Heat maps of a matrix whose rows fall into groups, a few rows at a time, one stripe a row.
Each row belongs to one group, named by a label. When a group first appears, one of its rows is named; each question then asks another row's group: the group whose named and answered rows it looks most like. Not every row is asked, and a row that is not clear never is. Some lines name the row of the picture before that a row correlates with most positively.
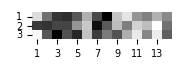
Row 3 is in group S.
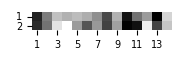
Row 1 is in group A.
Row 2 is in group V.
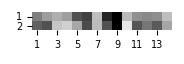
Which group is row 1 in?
V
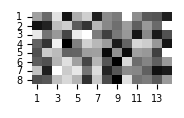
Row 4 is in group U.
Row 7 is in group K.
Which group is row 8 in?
V
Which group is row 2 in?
V
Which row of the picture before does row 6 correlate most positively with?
2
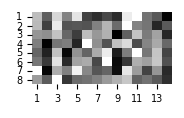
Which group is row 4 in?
S
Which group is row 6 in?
U
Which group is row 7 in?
K
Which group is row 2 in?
K
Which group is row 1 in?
K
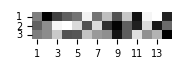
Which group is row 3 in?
U
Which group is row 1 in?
S
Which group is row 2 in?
V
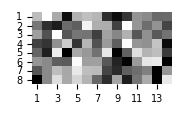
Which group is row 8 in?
A
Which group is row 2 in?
S
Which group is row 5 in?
U
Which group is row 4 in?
S
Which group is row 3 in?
K
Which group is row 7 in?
A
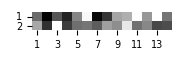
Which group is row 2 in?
K
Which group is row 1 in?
S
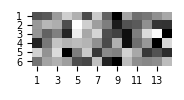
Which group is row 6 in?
V
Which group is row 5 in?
K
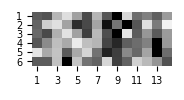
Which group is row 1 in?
V
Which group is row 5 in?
K
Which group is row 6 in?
U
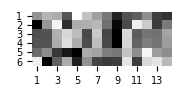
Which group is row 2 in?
U
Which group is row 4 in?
V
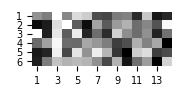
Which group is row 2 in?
V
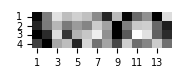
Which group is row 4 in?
S
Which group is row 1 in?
A
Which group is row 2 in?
U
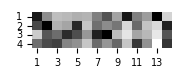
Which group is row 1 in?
A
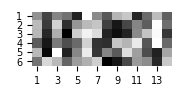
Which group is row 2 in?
U
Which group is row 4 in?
S
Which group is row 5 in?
K
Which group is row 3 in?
U
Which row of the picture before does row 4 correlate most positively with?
3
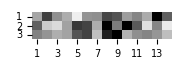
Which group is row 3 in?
V
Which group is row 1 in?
K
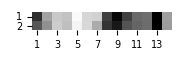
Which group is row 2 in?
A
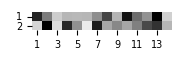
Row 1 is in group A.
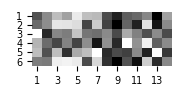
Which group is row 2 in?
V
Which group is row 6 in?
V
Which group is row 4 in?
S
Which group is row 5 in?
U
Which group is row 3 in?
K
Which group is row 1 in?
A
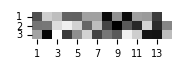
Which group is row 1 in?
A
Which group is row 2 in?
V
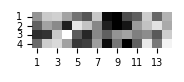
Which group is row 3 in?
V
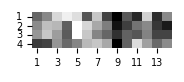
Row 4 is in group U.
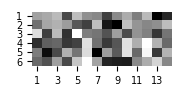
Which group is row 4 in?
S
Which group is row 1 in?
K
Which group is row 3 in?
K
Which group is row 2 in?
V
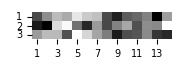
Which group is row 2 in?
V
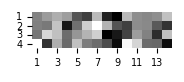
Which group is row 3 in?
A
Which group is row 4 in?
K
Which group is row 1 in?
V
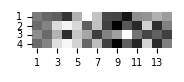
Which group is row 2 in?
V
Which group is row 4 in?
V
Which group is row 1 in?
U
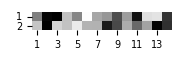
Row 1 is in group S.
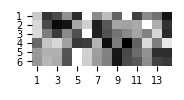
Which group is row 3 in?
S
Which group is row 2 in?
S
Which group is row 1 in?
S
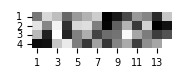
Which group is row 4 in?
V
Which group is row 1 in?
A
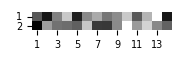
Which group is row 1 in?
S
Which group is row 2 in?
S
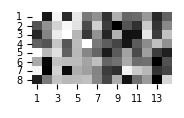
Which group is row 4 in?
U
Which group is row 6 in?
K
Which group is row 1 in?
K
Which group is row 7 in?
K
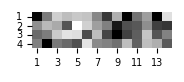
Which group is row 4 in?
S
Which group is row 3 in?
V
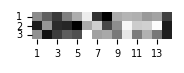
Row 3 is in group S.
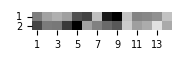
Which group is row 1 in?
V
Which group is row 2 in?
S
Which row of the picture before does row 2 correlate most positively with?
2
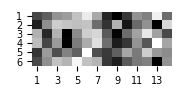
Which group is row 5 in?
S
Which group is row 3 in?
U
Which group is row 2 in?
A
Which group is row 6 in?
A
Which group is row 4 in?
U
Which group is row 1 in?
U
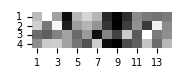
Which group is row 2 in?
U
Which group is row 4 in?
V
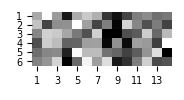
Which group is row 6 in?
U
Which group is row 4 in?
A
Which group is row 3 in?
V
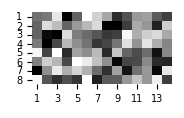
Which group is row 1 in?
U
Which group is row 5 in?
K
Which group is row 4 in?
S
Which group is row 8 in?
S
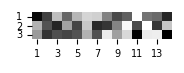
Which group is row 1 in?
U
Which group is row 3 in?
S
